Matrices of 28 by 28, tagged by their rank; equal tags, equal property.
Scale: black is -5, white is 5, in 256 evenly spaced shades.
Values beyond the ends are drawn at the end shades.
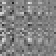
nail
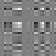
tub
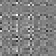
nail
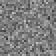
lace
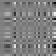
tub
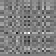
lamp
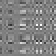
lamp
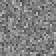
lace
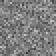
lace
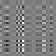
tub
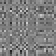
nail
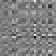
nail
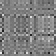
lamp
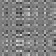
lamp
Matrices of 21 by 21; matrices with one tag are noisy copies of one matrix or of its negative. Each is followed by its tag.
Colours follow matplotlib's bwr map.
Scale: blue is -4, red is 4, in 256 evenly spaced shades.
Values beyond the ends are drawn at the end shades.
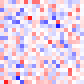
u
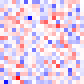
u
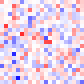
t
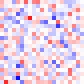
u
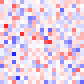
t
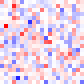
t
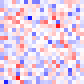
u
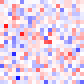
t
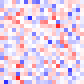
u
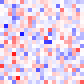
t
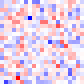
u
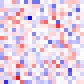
u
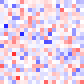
t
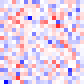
u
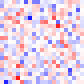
u
